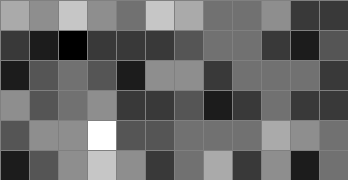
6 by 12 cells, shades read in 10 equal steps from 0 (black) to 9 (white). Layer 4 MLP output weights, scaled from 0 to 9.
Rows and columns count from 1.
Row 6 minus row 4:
-4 0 1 2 3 0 1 5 0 1 -1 2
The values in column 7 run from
3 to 6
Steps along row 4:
down up up down same up down up up down same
